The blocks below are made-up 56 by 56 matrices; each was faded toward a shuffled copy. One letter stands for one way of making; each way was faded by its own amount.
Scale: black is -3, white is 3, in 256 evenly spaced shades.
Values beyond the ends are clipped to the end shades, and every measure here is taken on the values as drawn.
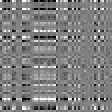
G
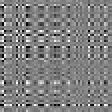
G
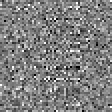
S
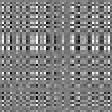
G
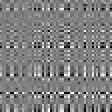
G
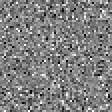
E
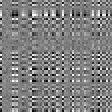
G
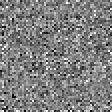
S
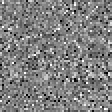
E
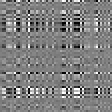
G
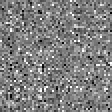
E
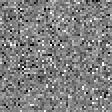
E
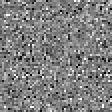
E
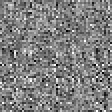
S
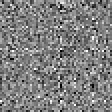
S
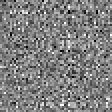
S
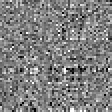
S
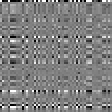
G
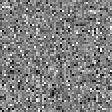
E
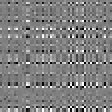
G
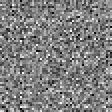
S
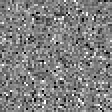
E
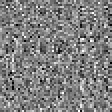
S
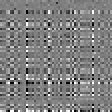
G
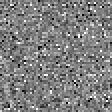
E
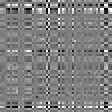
G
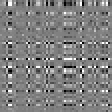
G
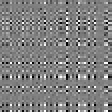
G
